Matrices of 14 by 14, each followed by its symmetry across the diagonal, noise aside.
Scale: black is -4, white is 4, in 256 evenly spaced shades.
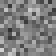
antisymmetric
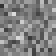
neither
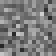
neither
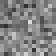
neither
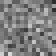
antisymmetric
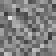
antisymmetric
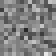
neither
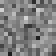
neither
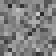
neither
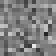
antisymmetric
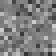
antisymmetric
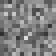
neither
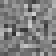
antisymmetric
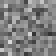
neither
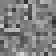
antisymmetric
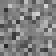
antisymmetric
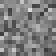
neither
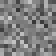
antisymmetric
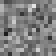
antisymmetric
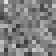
neither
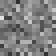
antisymmetric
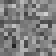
antisymmetric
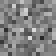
neither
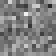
neither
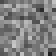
neither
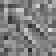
antisymmetric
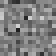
antisymmetric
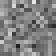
neither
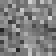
antisymmetric
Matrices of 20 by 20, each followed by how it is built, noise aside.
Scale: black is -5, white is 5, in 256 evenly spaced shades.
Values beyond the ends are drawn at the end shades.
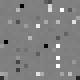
sparse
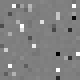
sparse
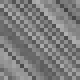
Toeplitz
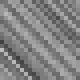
Toeplitz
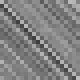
Toeplitz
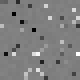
sparse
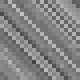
Toeplitz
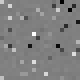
sparse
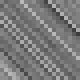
Toeplitz
